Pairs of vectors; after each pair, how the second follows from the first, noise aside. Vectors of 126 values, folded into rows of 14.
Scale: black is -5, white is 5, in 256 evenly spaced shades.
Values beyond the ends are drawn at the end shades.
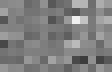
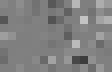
partly zeroed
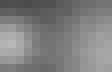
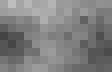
negated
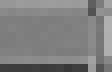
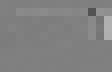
partly zeroed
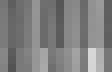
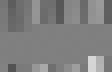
partly zeroed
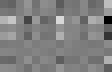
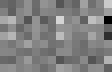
copied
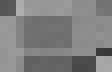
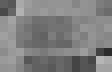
copied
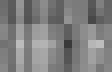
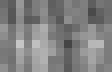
copied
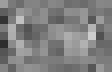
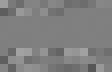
partly zeroed
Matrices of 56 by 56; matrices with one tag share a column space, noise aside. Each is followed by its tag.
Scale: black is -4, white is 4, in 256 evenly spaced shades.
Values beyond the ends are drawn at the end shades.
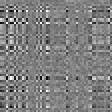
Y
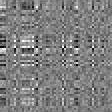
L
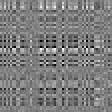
L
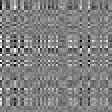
L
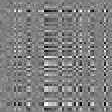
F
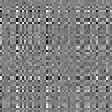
Y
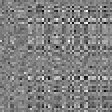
Y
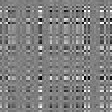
Y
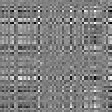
Y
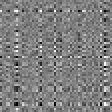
F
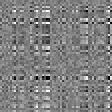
Y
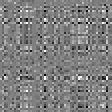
Y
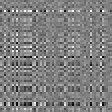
F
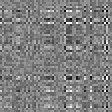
Y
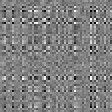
Y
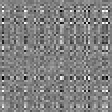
Y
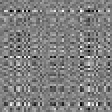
F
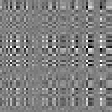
L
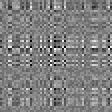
L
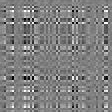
Y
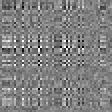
L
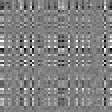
L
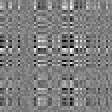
L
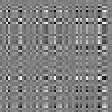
Y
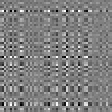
F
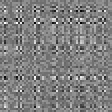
Y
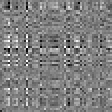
L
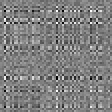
Y
